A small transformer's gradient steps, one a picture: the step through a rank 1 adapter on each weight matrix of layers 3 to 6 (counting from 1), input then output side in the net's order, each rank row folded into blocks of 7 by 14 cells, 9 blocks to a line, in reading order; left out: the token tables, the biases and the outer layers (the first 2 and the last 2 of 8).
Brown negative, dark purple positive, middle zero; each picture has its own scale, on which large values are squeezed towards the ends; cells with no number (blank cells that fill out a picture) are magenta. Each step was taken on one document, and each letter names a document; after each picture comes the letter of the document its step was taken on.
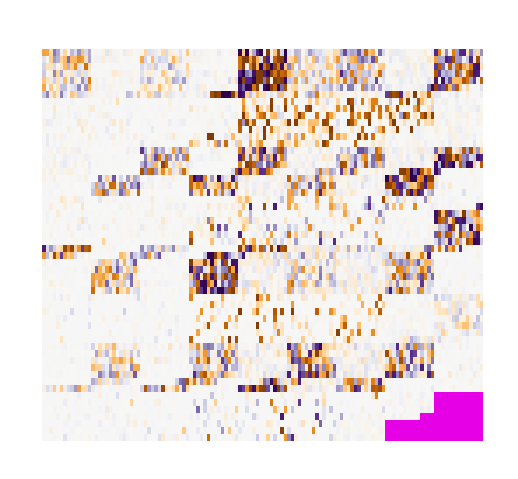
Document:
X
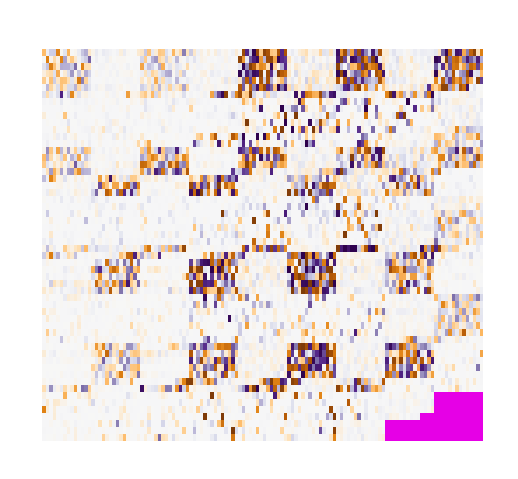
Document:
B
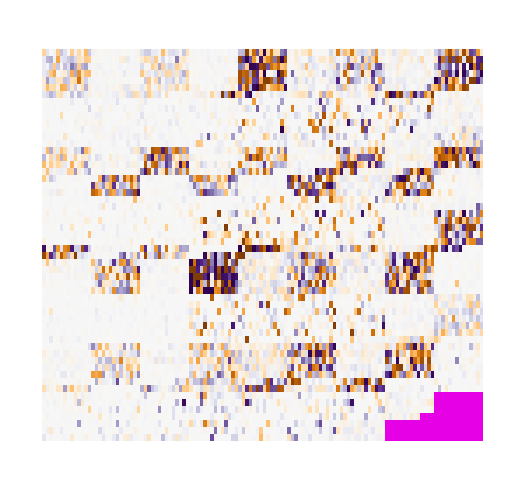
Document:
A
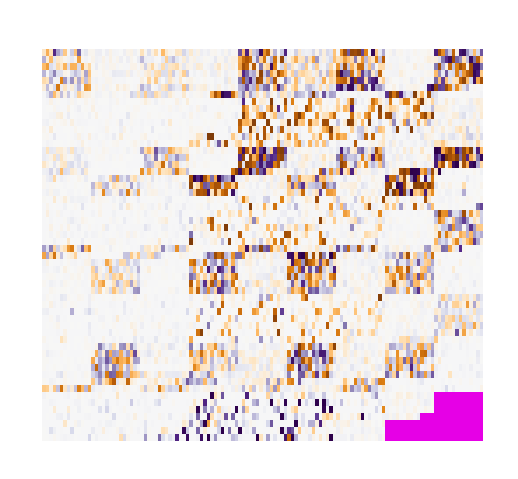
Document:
X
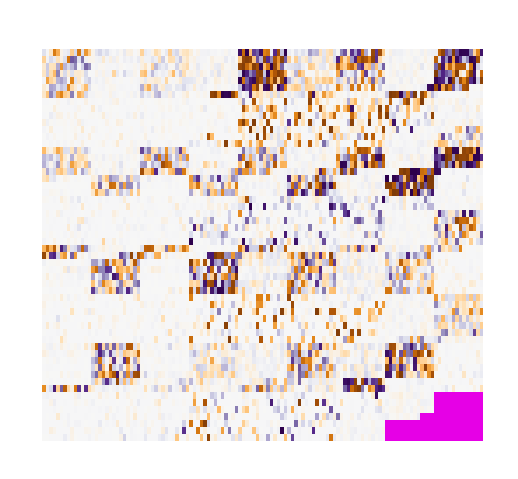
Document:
X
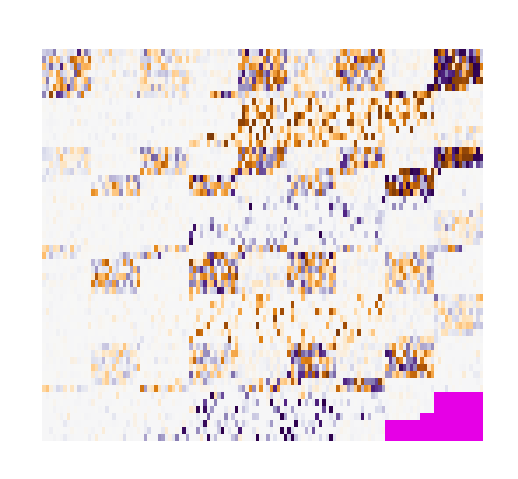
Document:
X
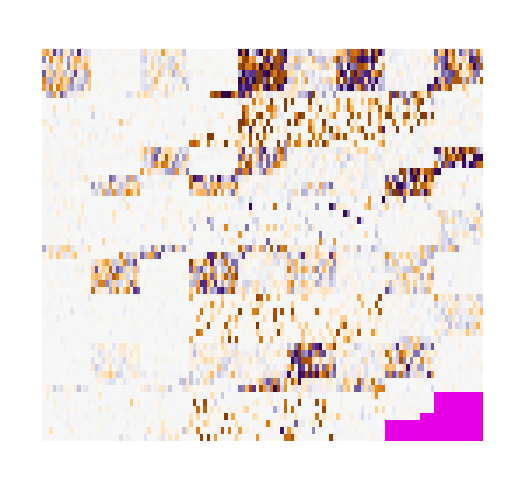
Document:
X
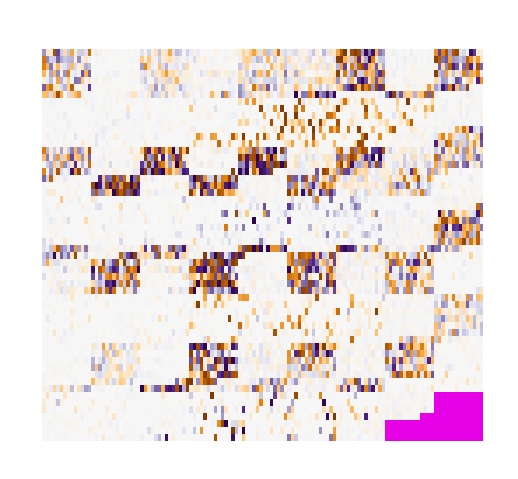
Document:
B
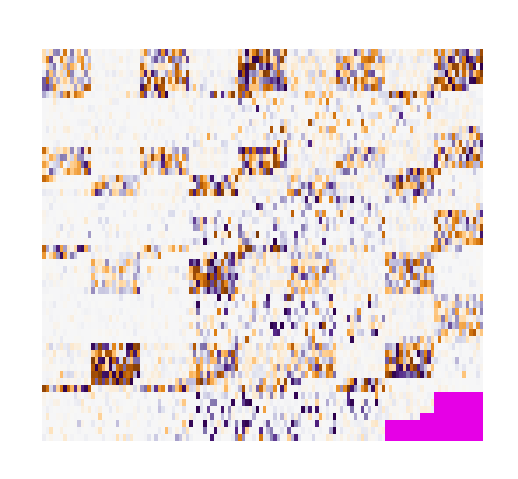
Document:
A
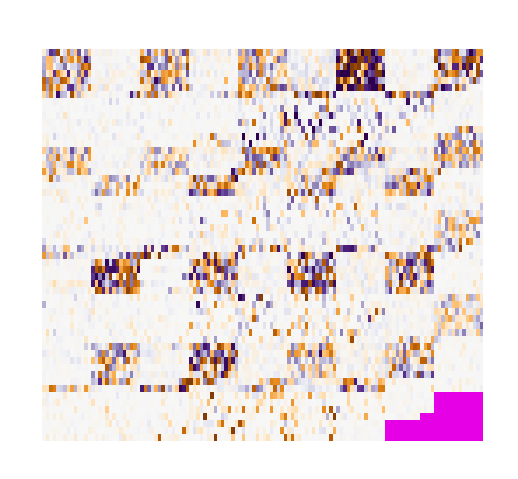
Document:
B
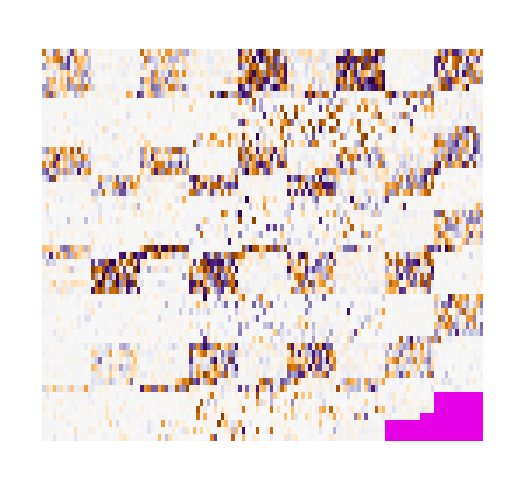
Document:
B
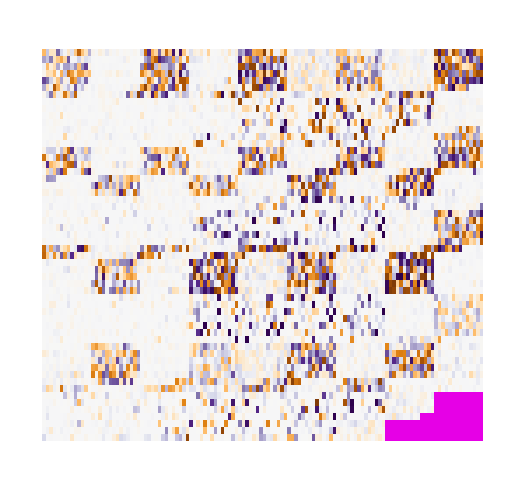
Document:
A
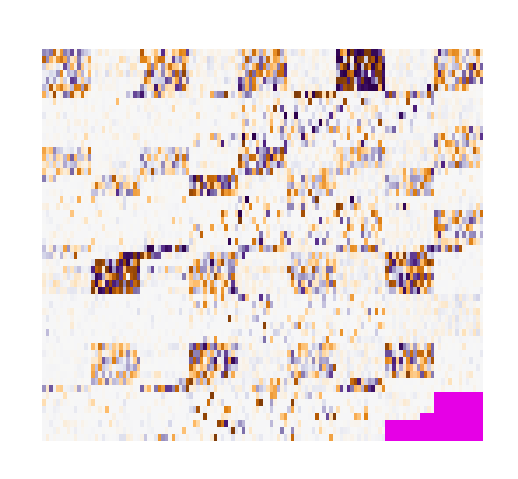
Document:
B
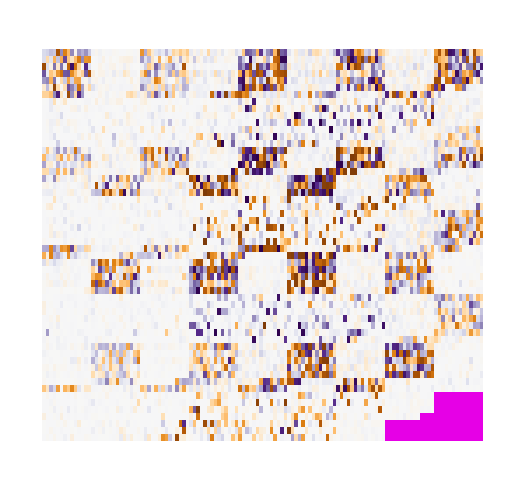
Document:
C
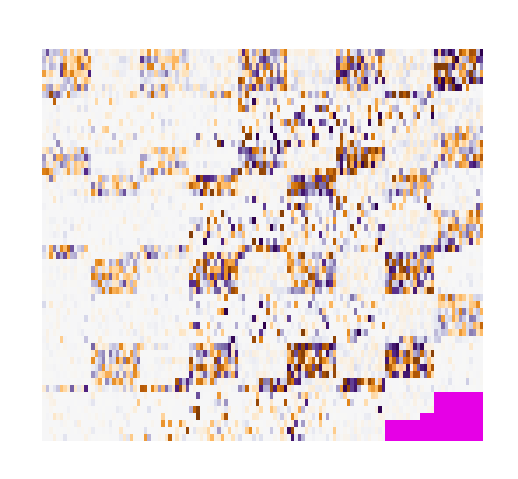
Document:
C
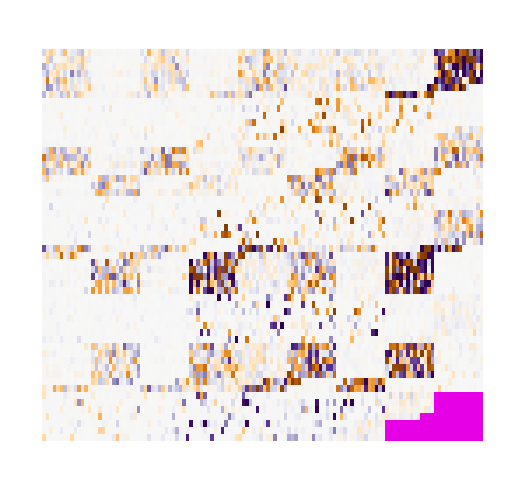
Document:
A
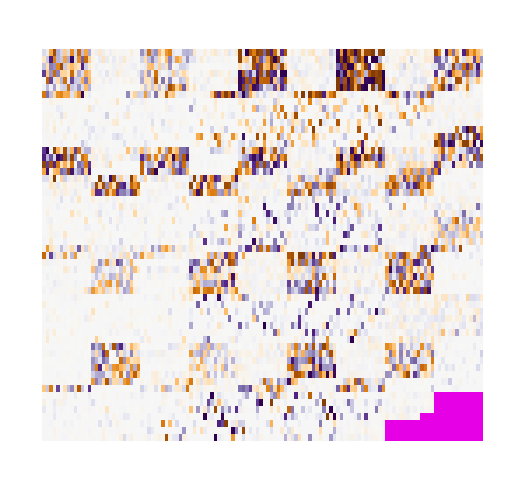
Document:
B
